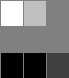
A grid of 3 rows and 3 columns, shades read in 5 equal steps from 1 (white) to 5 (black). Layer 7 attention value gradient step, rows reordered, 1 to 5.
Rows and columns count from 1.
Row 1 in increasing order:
1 2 3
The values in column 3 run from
3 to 4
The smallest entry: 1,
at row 1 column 1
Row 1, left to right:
1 2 3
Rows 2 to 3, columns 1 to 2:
3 3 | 5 5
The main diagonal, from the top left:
1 3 4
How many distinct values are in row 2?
1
